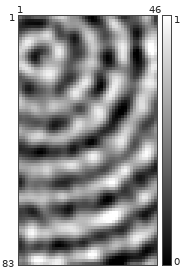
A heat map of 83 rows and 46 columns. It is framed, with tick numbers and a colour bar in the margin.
Ninth with the highest average: top right. Mirror symmetry: none. Rings: centred on the top left.
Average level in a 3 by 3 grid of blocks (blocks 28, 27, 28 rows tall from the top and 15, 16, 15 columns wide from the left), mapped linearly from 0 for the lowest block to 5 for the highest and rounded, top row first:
3 1 5
2 3 3
3 3 0
